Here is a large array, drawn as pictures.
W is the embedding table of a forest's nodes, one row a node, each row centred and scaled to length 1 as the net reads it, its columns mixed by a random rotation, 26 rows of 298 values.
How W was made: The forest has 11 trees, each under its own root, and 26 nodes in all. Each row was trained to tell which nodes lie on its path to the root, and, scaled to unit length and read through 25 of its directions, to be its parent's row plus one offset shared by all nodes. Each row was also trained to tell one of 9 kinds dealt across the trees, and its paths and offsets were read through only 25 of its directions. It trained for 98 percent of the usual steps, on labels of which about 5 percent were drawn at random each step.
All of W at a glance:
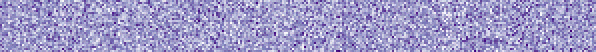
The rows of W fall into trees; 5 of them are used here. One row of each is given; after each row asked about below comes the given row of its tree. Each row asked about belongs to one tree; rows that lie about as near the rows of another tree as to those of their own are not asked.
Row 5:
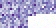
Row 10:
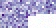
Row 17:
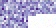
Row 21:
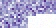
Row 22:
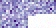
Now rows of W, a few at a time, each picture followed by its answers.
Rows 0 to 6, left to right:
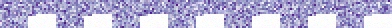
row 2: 5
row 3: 21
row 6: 10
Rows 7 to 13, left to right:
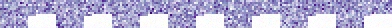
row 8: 22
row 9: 17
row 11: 17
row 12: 5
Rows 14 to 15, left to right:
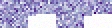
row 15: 17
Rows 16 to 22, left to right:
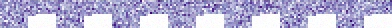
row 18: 22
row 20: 21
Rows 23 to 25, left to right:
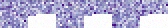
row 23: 10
